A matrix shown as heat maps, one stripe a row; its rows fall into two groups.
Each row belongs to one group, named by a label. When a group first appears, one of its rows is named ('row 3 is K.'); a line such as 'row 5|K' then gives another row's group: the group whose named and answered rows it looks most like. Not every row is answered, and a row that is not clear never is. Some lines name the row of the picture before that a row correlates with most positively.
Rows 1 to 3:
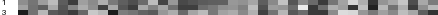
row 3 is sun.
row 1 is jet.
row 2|jet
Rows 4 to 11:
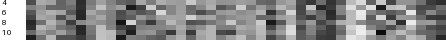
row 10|sun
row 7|sun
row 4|sun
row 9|sun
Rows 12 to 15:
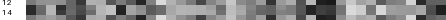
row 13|sun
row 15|jet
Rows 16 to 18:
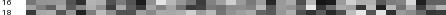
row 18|sun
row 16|jet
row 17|jet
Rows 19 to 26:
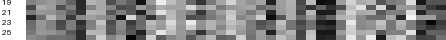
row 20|sun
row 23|sun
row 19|jet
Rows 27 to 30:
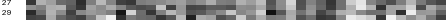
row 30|sun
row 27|sun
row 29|jet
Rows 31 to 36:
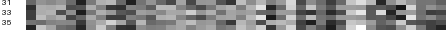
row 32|jet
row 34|jet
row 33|sun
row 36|sun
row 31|sun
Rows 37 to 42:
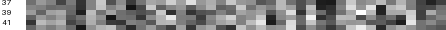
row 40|jet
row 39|jet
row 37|sun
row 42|sun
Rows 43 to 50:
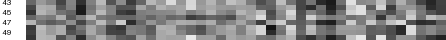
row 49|jet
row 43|sun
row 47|sun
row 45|sun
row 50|sun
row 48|jet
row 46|jet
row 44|sun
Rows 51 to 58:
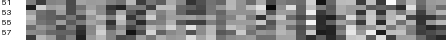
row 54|sun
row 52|jet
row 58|sun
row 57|sun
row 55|jet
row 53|jet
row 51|jet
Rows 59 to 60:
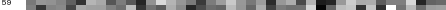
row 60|jet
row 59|jet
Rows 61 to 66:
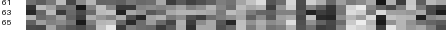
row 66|sun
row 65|sun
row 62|sun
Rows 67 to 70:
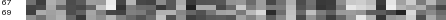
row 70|jet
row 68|sun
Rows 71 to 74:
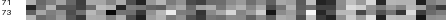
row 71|jet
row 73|jet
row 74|jet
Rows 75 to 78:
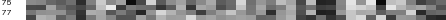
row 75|sun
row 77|jet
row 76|sun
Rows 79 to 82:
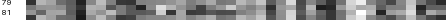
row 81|jet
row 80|jet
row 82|sun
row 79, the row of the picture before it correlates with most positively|78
